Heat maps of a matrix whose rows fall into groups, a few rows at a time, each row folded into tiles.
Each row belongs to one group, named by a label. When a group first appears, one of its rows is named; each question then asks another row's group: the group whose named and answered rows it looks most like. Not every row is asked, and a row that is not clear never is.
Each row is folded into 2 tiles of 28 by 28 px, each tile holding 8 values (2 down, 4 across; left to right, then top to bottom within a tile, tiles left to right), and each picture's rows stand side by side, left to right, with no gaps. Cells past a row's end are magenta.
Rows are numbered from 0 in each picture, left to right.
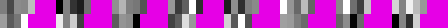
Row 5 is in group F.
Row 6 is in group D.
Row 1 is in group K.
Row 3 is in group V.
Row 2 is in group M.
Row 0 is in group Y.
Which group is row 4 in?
K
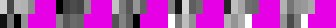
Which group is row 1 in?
K
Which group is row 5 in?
Y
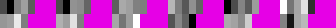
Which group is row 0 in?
V
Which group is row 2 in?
Y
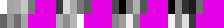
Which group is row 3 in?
K
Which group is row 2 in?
V
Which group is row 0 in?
F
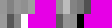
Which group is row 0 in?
Y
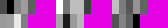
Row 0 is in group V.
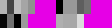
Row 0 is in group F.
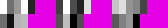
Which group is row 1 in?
D
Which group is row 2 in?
M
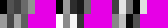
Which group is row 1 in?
K
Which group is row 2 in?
D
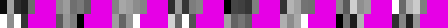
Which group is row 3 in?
K
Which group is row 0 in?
K
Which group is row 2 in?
Y
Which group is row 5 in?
Y
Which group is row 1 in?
M
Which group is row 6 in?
F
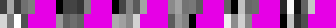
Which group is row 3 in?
M
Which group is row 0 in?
K
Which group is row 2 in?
Y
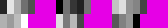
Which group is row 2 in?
M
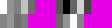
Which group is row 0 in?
F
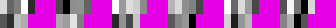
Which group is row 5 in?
D
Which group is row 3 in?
M
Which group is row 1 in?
V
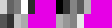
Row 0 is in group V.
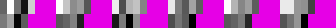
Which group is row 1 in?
M
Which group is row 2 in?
F
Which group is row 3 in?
M
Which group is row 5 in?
M
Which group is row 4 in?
M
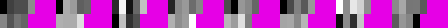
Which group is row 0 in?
K
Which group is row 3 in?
Y
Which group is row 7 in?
M
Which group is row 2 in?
D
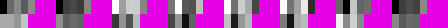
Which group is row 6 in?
V
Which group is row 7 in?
K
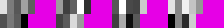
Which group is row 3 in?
F
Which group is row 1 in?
V
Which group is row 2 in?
D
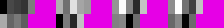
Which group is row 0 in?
K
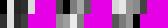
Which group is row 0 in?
D
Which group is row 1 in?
V
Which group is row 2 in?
M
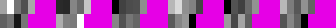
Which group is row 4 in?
K
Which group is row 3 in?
M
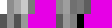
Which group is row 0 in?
F
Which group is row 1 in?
M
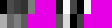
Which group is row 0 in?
K
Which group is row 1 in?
D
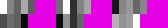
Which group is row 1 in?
D
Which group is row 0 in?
M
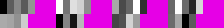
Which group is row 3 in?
D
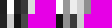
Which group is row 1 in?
F
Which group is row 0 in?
D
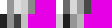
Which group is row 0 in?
F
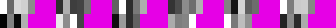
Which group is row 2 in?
D
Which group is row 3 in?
Y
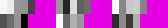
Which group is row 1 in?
V
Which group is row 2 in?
F
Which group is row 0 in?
M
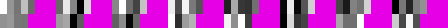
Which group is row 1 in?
D
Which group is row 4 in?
K
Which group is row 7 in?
K
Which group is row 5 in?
D
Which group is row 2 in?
D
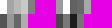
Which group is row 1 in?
D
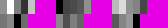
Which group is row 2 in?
M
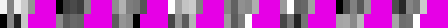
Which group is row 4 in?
Y
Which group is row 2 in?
M
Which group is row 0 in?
F
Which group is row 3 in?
F
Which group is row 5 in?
D
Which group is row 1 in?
K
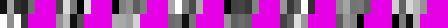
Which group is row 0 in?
K
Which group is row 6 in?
M
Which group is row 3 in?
D
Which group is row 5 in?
V
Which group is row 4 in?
K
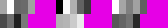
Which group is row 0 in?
D
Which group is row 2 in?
M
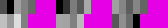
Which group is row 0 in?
V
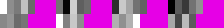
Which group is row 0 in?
F
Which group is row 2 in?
Y
